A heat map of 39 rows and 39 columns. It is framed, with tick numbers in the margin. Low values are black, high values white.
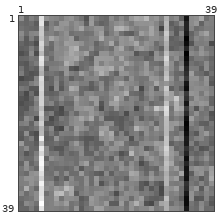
Columns 5, 30 and 34 differ from the columns beside them. No overall slope runs across the table. Overall the values sit about 50% of the way up the scale. A few values lie far out on both sides of the bulk. Streaks run downward.
